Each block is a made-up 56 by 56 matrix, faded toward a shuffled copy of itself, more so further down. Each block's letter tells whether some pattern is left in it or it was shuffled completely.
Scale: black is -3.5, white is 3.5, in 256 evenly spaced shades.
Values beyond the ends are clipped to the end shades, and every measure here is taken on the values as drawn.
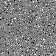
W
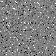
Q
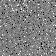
W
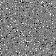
Q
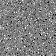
W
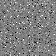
Q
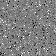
W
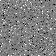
W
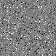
W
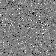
W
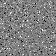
W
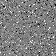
W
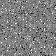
Q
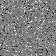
Q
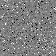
W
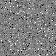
Q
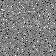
W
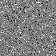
W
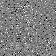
Q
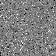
W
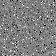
W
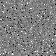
W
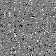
Q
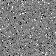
W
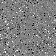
Q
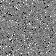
W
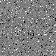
Q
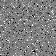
W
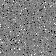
W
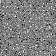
Q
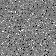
W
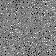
Q
